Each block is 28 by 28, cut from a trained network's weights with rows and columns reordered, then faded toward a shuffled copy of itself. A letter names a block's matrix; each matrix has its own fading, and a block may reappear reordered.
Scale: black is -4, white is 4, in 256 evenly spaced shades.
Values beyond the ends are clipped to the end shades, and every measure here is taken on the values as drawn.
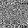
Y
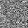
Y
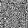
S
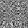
Y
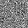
S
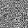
Y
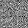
S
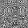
Y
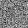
S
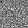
Y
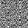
Y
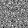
S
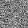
Y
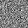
S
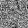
S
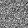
Y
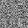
Y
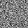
Y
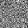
Y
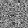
Y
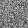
S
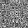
Y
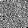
Y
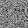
S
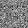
S
